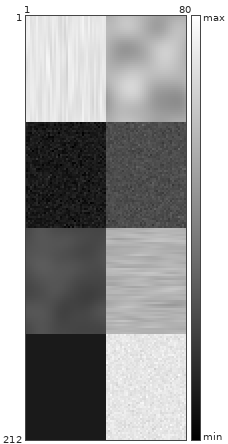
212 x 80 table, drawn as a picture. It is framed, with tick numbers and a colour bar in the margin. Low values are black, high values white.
It is made of 4 by 2 panels. Panel 1,1: very high, streaked downward, faint in contrast. Panel 1,2: high, smooth. Panel 2,1: very low, fine-grained, faint in contrast. Panel 2,2: low, fine-grained, faint in contrast. Panel 3,1: low, smooth, faint in contrast. Panel 3,2: high, streaked across, faint in contrast. Panel 4,1: very low, flat. Panel 4,2: very high, fine-grained, faint in contrast.
